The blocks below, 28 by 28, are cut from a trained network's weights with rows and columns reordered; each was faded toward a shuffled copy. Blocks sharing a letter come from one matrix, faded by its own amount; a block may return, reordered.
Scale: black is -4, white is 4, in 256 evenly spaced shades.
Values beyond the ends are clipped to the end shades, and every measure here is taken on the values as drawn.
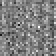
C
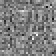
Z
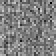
C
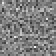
Z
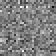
Z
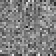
Z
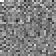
Z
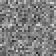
Z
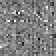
C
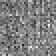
C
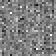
C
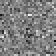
Z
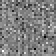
C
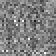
Z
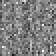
C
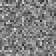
Z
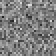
Z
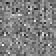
C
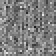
C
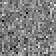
C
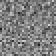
Z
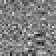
Z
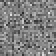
Z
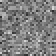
Z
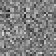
Z
